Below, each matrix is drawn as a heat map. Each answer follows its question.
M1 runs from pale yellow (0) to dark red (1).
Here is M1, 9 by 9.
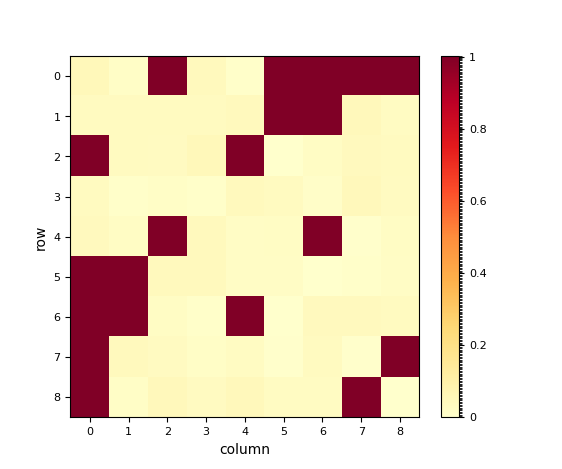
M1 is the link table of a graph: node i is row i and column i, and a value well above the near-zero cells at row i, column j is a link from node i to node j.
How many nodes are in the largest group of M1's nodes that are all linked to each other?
3
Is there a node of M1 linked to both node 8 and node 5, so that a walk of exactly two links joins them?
yes
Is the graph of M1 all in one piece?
no
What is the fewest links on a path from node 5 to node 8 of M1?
2
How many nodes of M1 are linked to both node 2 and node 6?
2
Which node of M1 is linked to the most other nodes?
node 0
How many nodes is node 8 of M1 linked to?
2
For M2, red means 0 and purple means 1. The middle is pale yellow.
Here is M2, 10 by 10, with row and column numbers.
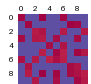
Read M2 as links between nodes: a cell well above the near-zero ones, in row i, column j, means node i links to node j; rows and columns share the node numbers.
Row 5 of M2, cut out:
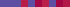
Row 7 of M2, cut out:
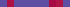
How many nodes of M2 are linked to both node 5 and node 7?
3
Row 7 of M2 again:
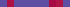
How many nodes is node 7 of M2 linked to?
7
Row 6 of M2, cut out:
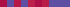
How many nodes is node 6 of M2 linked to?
5
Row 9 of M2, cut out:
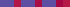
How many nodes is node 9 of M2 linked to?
6
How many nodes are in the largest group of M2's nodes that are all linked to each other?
5
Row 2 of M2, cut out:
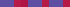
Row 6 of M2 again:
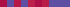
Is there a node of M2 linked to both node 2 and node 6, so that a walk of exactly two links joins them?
yes
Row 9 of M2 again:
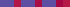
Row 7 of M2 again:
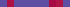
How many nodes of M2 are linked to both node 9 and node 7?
4
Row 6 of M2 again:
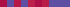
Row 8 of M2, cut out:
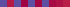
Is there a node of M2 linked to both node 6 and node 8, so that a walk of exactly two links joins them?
no
